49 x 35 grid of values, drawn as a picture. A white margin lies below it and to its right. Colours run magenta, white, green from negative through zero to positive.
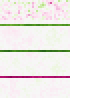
The bottom part is calmer, past a seam about 20% of the way down. Rows 13, 26 and 39 differ from the rows beside them. No overall slope runs across the table. The grain runs across in streaks.
